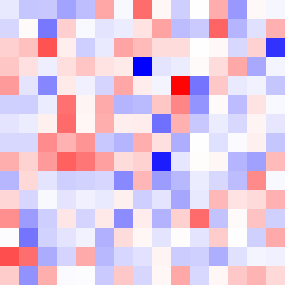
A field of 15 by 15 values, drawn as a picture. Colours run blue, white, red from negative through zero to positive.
No overall slope runs across the table. Overall the values sit about 50% of the way up the scale. No seam splits the table. Neither half mirrors the other.
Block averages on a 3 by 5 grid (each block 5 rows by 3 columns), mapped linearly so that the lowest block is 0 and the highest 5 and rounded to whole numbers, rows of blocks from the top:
2 2 3 3 0 / 2 5 0 1 1 / 2 1 1 2 3
